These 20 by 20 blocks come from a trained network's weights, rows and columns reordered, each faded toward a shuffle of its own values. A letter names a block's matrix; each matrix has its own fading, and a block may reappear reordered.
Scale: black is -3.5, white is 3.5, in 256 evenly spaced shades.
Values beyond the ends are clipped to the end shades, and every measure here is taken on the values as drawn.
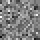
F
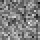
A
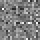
F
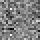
F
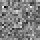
F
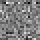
F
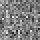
F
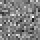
F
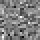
F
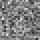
A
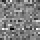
F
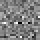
F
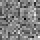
F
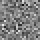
F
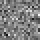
F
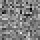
F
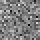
A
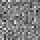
F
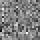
F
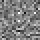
F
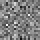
F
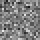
A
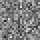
A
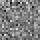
F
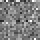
F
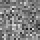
F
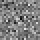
A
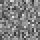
A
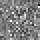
A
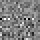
F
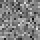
A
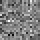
F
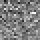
F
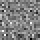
F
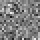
F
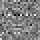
F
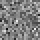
A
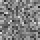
A
